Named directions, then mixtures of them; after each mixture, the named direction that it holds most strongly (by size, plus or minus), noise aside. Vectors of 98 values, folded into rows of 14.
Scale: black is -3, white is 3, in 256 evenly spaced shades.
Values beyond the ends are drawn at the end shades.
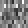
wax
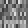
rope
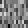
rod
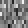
wax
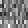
rod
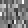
wax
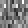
wax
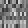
rope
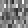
wax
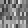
rope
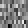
rod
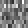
wax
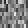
rod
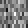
rod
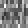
wax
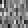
rod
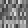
rope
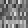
rope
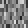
rod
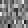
rod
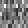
wax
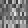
rope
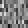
rod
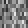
rope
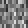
rod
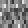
wax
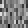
rod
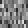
rod
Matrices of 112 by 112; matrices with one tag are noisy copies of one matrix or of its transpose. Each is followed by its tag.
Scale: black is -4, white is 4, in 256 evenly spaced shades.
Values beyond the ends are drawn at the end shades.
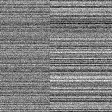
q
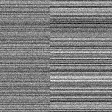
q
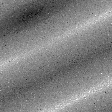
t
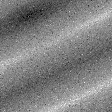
t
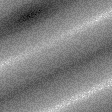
t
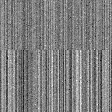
q
